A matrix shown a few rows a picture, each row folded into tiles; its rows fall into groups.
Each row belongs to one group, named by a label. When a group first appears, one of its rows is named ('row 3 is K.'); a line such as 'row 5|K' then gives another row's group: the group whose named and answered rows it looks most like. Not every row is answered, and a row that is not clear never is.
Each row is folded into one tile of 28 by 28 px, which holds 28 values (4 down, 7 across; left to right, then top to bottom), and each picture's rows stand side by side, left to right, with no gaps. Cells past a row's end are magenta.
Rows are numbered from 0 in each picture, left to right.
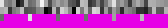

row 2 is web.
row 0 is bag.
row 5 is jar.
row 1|jar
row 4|bag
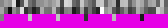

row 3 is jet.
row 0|bag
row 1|jar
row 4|jar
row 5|jet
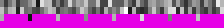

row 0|web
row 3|bag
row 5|jar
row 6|bag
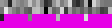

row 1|web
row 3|jar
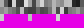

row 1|jar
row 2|bag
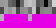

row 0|web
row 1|bag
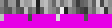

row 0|jar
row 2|bag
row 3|jet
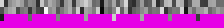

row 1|jet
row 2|web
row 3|web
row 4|bag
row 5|bag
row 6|web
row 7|jet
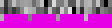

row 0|jar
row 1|bag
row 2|web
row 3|bag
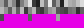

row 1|jet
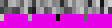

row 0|jar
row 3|web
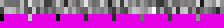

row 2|jet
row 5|web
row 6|jet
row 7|jar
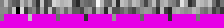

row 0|web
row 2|bag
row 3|jet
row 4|jar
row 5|web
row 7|bag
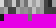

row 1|bag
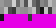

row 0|jet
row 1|jet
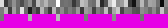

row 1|jar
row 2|bag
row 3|bag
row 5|bag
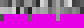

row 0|web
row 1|jet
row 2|bag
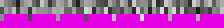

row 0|web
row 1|jet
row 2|bag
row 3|bag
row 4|jar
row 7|jar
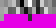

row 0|bag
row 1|jet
